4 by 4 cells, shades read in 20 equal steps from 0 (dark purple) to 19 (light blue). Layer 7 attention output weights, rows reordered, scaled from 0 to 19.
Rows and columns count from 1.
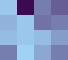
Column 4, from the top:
8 11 14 11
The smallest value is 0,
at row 1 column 2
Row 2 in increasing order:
10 11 16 18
